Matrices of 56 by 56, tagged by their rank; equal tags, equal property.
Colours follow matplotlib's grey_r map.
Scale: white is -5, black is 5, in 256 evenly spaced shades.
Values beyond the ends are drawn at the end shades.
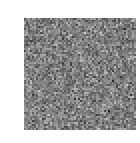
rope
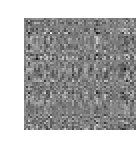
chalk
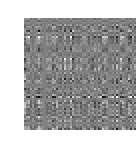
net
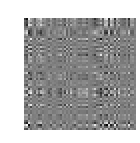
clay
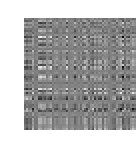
clay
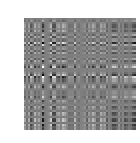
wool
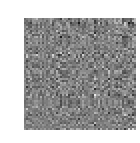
chalk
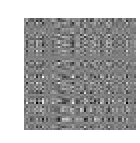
net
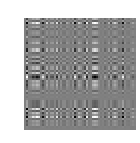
wool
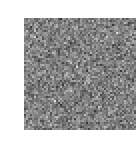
rope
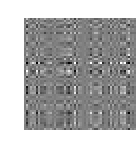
clay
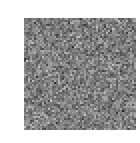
rope
